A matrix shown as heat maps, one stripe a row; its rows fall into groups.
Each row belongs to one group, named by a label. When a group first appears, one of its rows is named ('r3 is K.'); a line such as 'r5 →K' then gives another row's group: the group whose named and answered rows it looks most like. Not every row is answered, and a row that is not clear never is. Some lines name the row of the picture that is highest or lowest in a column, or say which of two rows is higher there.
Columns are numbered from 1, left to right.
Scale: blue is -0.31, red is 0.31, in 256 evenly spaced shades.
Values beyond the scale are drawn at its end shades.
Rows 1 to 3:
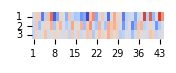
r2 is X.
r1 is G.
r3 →X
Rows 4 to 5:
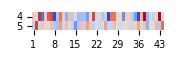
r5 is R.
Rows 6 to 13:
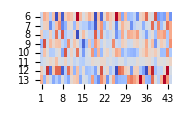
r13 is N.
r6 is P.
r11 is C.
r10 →P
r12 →G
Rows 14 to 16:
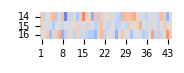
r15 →N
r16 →G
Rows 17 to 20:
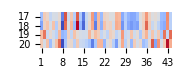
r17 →P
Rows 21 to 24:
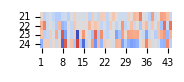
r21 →N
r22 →R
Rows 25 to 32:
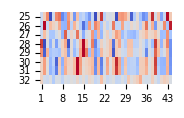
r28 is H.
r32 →N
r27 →P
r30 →P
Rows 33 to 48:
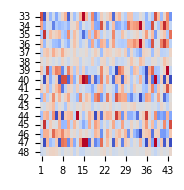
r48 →C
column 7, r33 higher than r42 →No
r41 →G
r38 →N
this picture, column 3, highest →39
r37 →X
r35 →R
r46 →X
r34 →N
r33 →H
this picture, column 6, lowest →44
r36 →N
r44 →P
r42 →X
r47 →H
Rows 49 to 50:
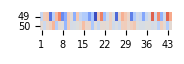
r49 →G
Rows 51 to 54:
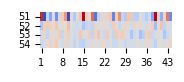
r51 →H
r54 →C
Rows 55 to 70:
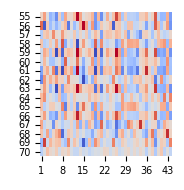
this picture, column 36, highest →61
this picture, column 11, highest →61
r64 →R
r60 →P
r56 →H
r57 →X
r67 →N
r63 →P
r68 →G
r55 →P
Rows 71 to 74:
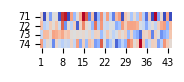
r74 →N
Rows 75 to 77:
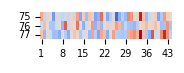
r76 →P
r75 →N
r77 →N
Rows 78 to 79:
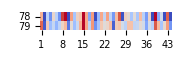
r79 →H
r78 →H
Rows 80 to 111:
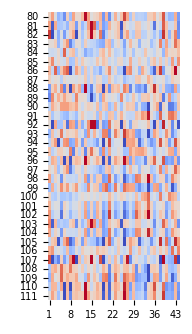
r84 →C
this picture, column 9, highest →107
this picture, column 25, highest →89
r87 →N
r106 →R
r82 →H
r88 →P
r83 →G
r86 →G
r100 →N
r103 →H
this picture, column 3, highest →86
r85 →R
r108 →X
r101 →N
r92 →H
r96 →P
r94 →G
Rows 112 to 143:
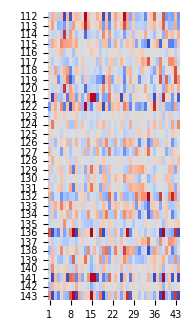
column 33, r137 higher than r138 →Yes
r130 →X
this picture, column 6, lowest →112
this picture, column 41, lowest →115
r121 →H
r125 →N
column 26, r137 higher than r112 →No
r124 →R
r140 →R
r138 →X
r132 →N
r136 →H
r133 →X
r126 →X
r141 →H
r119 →G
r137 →N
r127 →N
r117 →N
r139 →P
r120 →C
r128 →R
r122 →P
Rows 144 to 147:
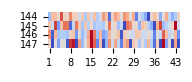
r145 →G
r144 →X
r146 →H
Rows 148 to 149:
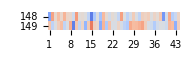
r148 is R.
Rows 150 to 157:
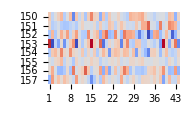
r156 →P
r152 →X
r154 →X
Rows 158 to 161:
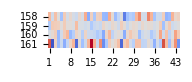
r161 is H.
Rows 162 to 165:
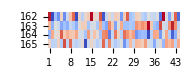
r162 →H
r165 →C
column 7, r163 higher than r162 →No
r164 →X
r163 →N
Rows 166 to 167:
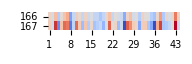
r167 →G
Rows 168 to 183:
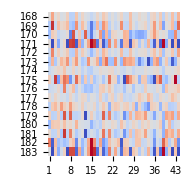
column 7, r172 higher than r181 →Yes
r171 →H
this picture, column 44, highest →169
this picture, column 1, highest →182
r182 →H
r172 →R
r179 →C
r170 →P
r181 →C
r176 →C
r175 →G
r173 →X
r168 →R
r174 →C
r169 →R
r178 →X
